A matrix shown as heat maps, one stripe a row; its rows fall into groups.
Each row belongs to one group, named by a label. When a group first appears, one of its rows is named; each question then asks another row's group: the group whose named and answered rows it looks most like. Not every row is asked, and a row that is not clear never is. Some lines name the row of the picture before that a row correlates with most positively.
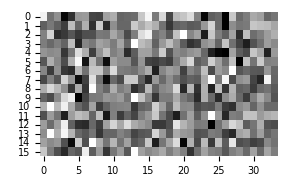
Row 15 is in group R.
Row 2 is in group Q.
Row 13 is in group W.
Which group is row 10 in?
W
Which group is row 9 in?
R
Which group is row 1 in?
R
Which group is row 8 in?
W
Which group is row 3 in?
R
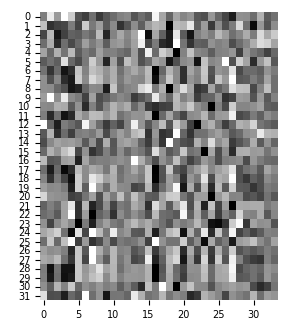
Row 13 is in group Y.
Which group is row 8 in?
Q
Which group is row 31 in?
R
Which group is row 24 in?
W
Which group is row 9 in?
W
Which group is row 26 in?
W
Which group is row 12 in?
R
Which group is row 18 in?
W
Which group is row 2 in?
Y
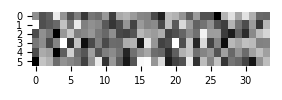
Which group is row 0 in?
R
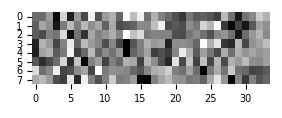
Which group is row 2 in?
R
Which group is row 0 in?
R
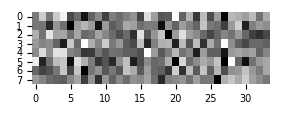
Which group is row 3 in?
W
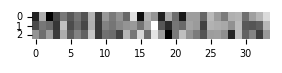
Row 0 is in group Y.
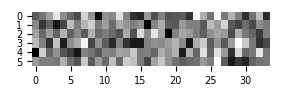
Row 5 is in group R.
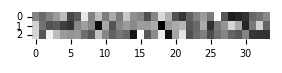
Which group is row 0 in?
R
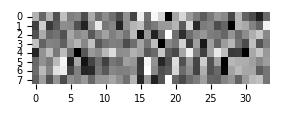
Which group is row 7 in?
Y
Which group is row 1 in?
Q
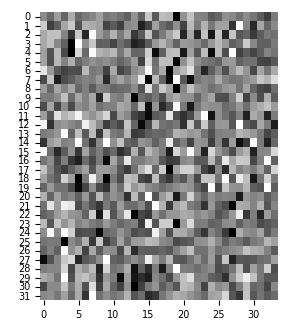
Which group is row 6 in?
Q
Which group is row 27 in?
R
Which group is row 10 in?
Y
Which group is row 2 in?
W
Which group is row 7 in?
Y
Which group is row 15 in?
Q
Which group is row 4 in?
W
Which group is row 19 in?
Q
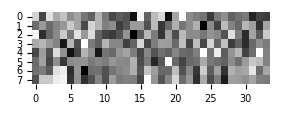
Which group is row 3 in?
W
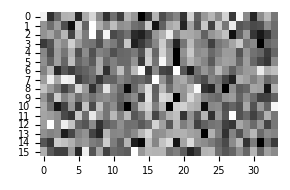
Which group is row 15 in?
R
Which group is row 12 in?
W
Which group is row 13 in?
Q
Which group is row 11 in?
W
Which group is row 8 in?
Q
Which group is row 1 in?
W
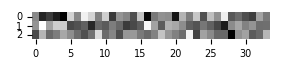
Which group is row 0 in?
W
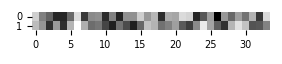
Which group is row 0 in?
Q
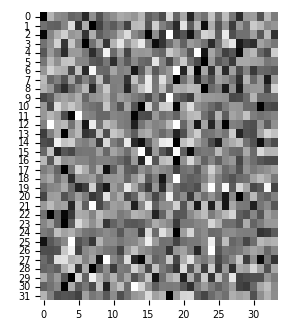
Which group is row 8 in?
Q
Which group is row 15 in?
Y
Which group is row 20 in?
Q
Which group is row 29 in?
W
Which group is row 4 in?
Q
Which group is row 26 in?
R
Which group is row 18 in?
Y
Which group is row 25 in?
R
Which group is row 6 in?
W
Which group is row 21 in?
W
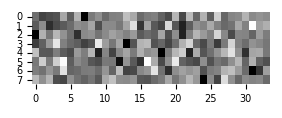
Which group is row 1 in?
Y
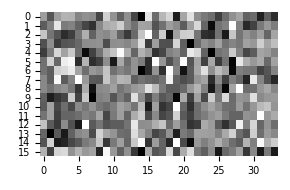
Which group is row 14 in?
Y
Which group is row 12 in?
R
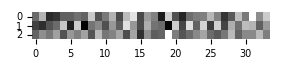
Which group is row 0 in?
Y
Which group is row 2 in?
Y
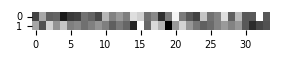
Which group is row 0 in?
Q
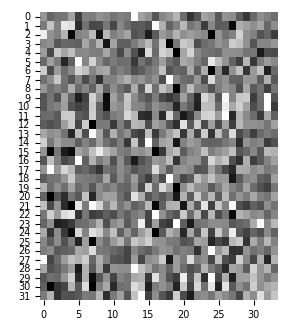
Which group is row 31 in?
Y
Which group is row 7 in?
Q
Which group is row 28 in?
R
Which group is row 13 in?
W
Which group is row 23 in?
Y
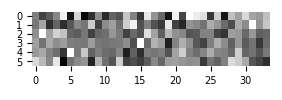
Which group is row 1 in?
Y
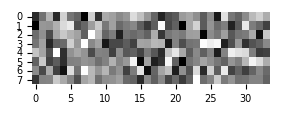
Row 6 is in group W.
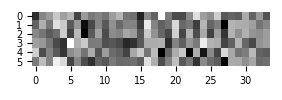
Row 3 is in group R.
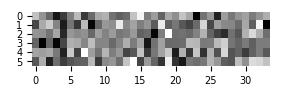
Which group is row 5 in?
Y
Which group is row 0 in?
Q
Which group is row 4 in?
W
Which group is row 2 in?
Y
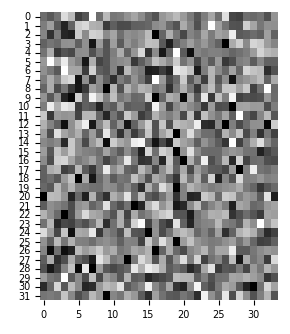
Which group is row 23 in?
Y
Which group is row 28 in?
R
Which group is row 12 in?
Q
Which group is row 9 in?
W
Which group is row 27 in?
Q
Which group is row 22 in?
R
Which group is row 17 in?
Q
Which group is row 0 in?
R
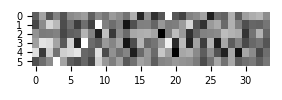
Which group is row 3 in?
W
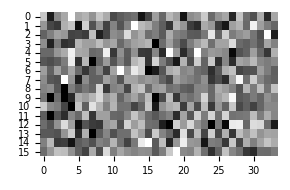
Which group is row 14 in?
Q
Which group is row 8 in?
Y
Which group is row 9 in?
W
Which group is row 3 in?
W
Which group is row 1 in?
R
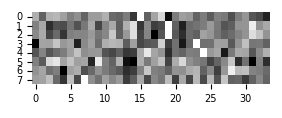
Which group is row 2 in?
Y
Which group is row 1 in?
Y
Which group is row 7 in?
W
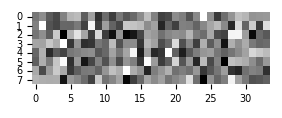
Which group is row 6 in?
R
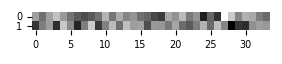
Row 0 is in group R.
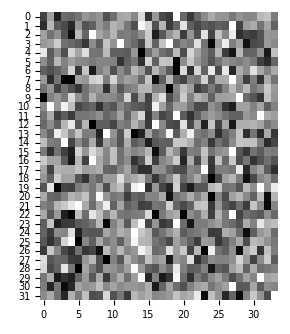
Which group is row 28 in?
R
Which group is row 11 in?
Y
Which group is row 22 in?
W
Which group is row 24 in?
R
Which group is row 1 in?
Q
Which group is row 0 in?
Y
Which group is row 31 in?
Q
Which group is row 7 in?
W
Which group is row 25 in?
R
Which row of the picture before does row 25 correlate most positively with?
0
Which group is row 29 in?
Y
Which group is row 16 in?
W
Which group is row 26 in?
Q
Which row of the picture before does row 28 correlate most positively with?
0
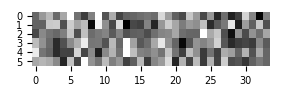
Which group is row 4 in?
R
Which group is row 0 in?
Q
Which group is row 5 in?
W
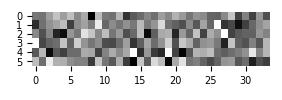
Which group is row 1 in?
R
